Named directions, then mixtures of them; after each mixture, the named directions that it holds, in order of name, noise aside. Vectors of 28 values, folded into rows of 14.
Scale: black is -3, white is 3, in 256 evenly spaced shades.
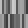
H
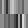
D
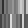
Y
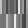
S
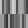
H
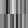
D, H, S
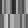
H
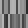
H
